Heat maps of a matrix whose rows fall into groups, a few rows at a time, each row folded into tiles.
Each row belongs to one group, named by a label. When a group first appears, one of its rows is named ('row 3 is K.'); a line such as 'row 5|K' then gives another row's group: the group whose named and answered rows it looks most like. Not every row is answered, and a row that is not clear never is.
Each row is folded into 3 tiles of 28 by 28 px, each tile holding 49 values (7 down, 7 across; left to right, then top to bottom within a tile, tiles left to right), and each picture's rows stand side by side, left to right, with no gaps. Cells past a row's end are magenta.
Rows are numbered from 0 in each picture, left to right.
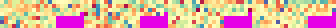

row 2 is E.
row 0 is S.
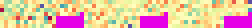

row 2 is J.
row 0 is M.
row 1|S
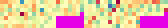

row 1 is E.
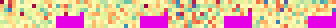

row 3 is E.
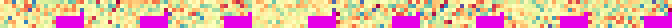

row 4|S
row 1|E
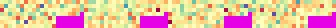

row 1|M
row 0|M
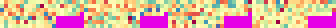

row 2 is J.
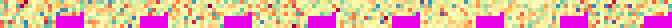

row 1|S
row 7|M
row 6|S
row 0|M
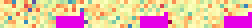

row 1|S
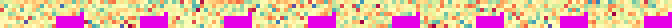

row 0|M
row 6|S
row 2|E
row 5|S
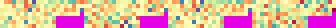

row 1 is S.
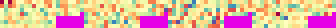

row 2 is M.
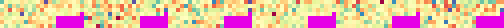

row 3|J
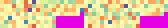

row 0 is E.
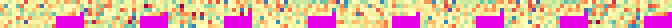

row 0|M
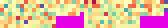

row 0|M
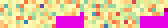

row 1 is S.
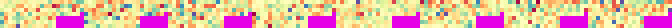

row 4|J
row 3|S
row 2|S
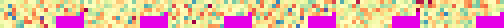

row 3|S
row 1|M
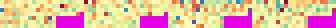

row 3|E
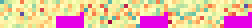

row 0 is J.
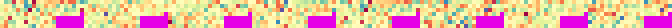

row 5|S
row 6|J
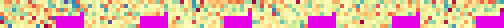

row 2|E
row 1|M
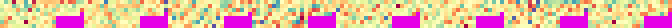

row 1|J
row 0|E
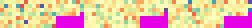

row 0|M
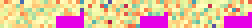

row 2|S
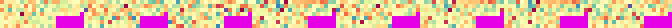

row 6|E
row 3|E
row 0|J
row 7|M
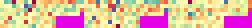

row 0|E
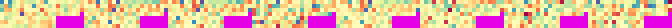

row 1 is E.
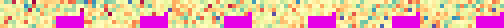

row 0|E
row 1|J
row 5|S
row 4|S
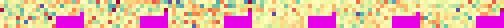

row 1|E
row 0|M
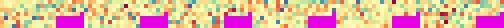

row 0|S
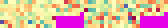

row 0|S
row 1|M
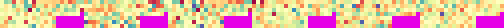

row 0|E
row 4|M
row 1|S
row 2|E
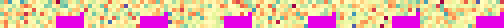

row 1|M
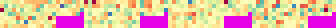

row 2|J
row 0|M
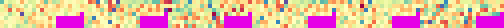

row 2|M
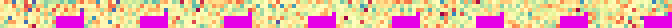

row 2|E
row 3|M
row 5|J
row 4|E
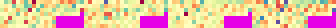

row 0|E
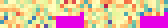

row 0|S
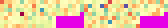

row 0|J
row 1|M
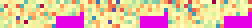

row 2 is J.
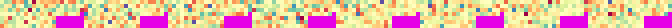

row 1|M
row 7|J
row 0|E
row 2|M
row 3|M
